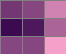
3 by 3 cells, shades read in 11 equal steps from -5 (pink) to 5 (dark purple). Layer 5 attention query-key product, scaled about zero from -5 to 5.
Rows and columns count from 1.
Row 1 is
2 1 -3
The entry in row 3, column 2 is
1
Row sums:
0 8 -3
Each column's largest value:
5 4 -1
